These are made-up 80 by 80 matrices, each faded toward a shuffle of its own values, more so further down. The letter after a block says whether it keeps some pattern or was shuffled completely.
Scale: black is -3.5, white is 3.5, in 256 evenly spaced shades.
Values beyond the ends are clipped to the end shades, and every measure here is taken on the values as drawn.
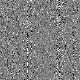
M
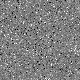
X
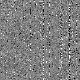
M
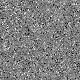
X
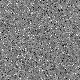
X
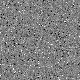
X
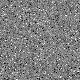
X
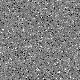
X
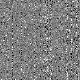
M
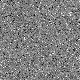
X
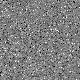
X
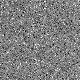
X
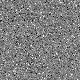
X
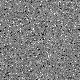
X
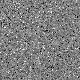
X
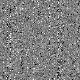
M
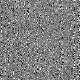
M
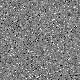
X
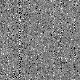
M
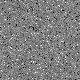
X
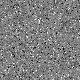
X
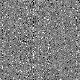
M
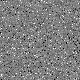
X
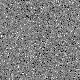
X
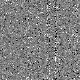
M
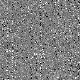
M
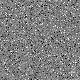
X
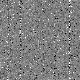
M
